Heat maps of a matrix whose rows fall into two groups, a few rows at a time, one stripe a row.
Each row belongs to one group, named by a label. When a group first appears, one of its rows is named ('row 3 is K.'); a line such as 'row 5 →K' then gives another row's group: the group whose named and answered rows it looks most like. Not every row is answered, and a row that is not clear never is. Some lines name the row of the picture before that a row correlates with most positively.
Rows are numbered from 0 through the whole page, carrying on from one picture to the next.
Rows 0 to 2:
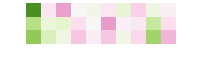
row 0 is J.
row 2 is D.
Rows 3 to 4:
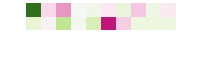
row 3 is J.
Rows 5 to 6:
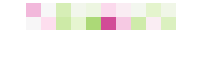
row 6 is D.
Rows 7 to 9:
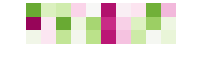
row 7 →D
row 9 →D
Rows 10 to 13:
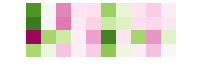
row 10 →J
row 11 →J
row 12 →J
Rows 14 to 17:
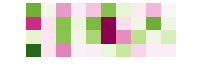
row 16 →D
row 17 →J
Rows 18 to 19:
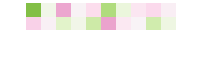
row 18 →J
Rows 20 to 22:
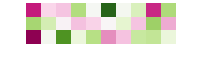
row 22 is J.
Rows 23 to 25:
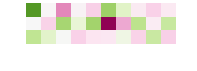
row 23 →J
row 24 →D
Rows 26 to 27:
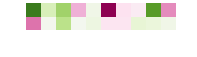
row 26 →D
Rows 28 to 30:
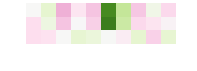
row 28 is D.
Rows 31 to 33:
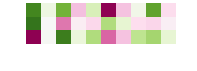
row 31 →D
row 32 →J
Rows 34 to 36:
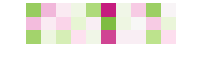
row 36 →D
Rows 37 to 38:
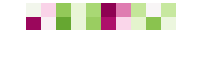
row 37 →D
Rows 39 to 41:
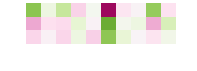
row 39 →D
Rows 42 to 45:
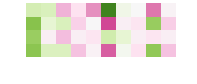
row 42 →J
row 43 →D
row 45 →D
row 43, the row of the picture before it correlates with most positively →39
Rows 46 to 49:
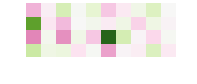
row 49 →D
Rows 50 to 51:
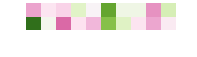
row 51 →J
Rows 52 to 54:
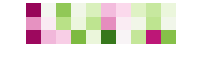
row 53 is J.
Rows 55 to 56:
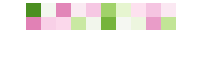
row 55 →J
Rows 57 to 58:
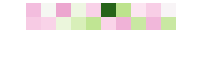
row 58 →D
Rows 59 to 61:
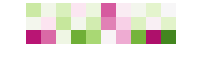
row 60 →D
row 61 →D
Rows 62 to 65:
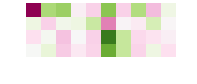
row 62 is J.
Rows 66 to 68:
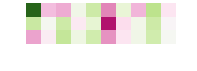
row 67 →D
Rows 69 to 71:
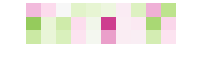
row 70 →D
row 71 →D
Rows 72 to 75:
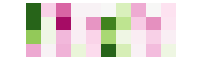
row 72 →J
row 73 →J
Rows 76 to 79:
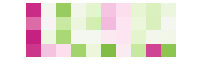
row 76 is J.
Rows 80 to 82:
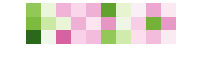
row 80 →J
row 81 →D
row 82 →J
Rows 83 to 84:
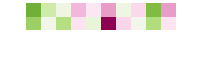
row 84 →D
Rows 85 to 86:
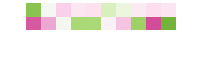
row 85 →J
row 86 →D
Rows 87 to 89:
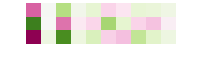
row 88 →J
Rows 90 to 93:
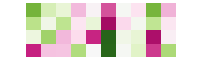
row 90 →D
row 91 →D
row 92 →J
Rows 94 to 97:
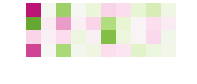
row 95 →J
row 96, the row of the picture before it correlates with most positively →93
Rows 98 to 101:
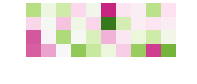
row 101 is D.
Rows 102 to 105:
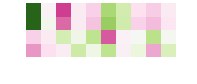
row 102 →J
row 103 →J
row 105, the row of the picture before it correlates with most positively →101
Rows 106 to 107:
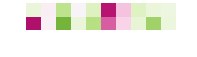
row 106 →D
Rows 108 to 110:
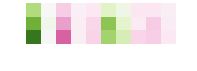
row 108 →J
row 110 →J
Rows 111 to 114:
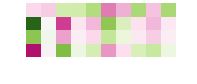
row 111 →D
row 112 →J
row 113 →J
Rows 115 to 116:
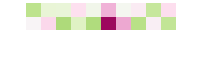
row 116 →D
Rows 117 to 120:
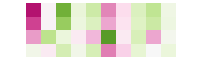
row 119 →J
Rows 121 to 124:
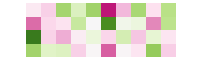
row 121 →D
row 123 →J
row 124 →D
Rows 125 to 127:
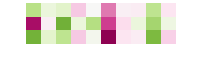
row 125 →D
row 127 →D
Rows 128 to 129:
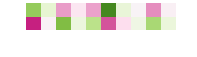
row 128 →J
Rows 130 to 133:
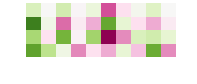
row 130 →D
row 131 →J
